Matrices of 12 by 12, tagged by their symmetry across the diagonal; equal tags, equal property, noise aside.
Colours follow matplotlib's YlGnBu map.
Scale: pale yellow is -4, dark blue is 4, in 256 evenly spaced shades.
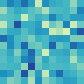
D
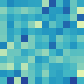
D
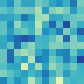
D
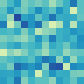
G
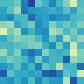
D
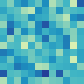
D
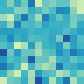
G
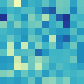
D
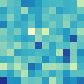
G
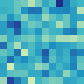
G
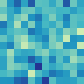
G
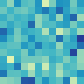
G
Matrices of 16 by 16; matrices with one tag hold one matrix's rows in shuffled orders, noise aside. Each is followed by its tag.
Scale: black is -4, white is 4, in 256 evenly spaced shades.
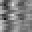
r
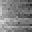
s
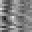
r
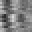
r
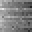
s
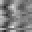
r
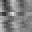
r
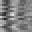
r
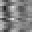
r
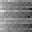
s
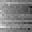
s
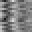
r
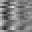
r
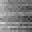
s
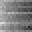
s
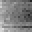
s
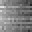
s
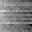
s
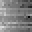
s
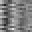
r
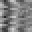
r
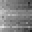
s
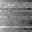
s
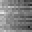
s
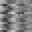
r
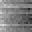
s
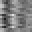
r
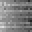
s
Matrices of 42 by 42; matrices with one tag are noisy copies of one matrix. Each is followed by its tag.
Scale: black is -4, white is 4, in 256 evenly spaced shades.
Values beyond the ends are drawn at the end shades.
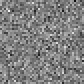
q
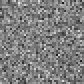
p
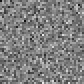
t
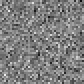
q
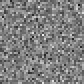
t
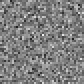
t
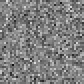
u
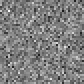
q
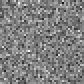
p
